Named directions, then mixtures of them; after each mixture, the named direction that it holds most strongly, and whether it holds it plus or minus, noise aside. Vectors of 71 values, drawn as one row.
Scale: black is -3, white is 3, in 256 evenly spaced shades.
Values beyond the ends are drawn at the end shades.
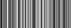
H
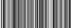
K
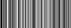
H, plus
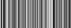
K, plus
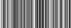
K, plus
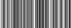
K, plus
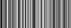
H, plus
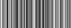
H, minus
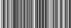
K, plus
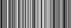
H, plus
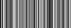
K, minus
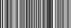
K, minus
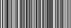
H, minus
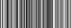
H, minus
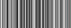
H, minus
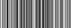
H, minus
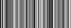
K, minus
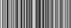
H, minus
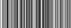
H, minus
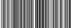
K, plus
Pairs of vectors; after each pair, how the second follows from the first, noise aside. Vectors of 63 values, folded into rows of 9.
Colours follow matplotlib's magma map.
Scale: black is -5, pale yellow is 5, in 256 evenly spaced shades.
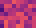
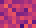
shuffled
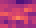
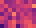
shuffled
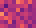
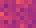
shrunk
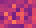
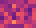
copied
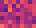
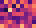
scaled up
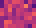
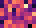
scaled up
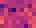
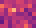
negated
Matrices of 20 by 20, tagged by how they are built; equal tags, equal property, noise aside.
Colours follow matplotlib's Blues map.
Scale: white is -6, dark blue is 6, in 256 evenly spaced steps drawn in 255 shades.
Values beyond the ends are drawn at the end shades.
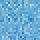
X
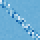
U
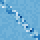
U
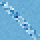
U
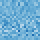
X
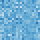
X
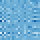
X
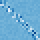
U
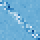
U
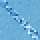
U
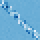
U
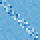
U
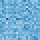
X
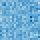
X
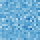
X
